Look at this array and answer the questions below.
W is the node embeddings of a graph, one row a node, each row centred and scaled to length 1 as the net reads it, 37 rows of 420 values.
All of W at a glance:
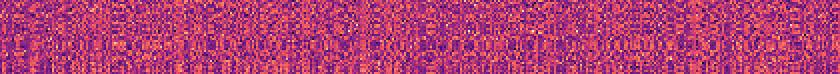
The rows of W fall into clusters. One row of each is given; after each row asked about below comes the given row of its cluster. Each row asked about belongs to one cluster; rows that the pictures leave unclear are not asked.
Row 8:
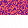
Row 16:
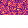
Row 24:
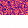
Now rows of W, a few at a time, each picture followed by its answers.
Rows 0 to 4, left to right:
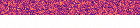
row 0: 16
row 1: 8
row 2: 24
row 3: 24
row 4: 16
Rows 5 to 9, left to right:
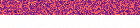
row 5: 16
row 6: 24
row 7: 8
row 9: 16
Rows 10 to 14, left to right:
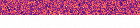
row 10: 8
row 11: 24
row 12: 16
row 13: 16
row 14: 24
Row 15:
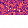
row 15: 16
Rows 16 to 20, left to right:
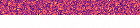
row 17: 24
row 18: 8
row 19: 8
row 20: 24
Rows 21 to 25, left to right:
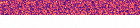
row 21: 24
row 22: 24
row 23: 24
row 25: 16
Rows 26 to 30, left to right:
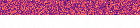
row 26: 8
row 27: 8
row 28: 24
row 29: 24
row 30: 8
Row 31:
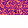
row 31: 16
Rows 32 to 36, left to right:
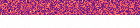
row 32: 8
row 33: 16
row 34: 16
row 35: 24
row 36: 16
